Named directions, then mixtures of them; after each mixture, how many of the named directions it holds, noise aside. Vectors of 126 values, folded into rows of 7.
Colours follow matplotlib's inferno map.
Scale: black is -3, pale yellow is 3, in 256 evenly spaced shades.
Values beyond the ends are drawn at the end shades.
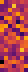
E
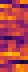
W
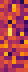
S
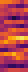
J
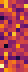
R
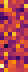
one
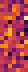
one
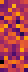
one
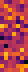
three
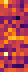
three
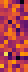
two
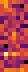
three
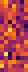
two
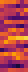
one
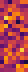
two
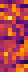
three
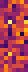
one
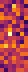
two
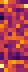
two
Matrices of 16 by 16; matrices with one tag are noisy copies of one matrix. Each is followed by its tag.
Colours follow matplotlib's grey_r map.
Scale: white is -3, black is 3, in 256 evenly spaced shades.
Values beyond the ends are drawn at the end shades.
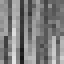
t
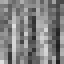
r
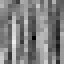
r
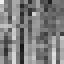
t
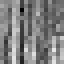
t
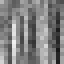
r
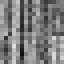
t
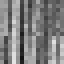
t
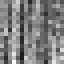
t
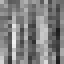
r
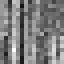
t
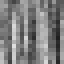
r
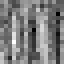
r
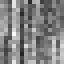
t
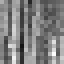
t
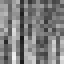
t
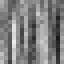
r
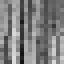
t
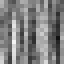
r
